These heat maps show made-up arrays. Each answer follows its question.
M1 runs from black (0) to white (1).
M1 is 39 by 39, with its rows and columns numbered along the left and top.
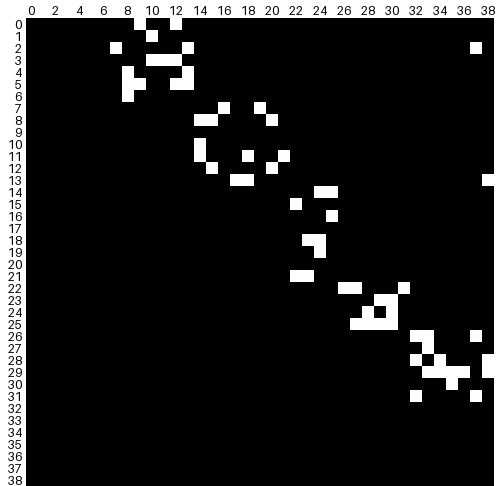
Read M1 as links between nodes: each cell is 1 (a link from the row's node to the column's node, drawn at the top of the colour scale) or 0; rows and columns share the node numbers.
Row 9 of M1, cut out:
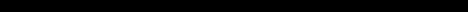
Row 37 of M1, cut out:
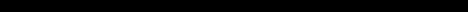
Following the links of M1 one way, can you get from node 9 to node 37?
no
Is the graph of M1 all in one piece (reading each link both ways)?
yes
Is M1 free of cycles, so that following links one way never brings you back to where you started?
yes
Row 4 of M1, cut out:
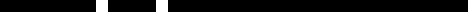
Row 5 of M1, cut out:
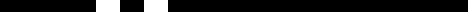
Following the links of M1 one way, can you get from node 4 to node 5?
no
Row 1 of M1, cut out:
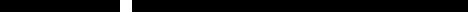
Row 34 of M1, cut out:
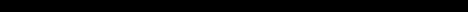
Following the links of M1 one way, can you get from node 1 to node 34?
yes
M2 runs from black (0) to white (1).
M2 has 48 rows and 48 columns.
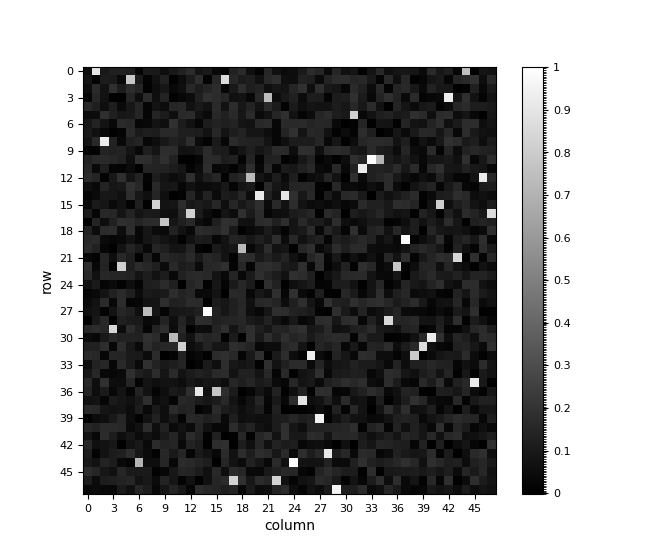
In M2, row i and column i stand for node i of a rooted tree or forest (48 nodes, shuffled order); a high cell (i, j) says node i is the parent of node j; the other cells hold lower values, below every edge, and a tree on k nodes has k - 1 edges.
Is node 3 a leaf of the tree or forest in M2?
no
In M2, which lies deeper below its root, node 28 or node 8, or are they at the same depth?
the same depth
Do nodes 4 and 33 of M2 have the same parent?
no
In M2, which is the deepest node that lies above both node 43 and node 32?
1
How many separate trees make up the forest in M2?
2
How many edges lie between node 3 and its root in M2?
5
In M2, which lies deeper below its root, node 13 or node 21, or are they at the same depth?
node 13
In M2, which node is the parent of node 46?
12
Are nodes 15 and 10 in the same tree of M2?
no
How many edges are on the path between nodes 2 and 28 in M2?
13
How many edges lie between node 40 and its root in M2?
1
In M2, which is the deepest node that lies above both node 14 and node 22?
1
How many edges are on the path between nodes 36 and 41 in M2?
2
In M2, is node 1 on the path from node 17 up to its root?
yes
